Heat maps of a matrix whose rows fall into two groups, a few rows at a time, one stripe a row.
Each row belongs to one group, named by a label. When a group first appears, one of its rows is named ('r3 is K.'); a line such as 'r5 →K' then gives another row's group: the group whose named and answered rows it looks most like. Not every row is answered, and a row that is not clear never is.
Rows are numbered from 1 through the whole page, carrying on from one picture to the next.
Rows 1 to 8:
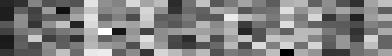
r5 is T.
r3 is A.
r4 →A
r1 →A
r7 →A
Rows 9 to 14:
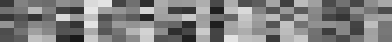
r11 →T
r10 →A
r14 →A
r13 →A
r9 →T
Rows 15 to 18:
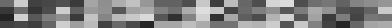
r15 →A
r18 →T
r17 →A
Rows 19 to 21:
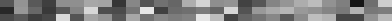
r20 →A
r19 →T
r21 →T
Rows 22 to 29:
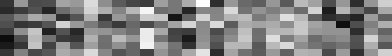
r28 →A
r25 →T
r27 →A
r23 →A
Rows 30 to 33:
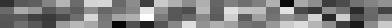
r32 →A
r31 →A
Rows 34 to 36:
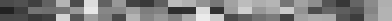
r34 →T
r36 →T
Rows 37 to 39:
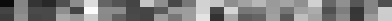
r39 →T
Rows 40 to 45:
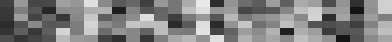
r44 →T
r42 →A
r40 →T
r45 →T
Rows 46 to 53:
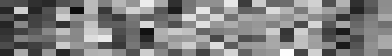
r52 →T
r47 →A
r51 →T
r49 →A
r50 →T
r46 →A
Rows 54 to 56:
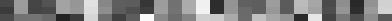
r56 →A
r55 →T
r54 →T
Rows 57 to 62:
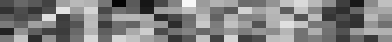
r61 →A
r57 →T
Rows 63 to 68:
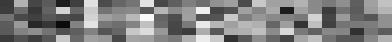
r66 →A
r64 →T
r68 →T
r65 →A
